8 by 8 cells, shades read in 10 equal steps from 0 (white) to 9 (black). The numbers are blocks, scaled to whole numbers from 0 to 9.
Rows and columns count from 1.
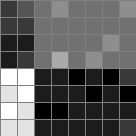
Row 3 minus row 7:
8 7 -4 -4 -3 -3 -4 -3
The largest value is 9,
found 6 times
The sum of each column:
32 30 53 50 53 52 52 50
